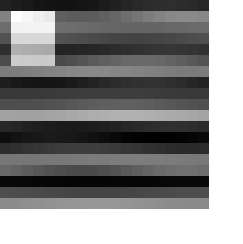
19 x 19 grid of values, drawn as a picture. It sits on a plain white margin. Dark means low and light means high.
Grain: streaks across. Roughest part: top left. Ninth with the highest average: top left. Odd patch: higher, in the top left.
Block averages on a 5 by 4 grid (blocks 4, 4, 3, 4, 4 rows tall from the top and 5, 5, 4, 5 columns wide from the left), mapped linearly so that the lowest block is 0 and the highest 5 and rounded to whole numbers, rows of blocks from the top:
5 1 1 2 / 3 1 1 1 / 2 2 3 2 / 0 0 0 0 / 1 1 1 1
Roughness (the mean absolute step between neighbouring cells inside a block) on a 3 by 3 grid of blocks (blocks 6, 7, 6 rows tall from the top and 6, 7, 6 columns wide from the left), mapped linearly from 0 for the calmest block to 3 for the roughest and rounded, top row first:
3 0 0 / 1 1 1 / 1 1 1
